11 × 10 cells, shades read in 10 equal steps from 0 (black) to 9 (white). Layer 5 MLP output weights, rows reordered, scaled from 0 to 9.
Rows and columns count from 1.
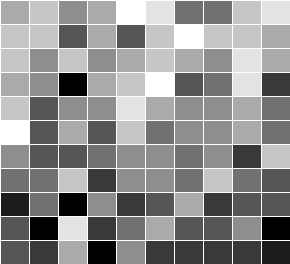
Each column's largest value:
9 7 8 6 9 9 9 7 8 8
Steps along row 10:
down up down up up down same up down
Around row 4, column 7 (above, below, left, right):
6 5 9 4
